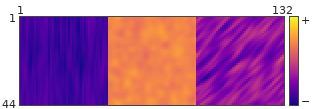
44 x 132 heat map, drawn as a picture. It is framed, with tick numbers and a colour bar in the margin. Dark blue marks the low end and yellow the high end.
The table splits into one row of 3 panels. Panel 1,1: very low, streaked downward, faint in contrast. Panel 1,2: high, blotchy, faint in contrast. Panel 1,3: low, slanting up to the right.
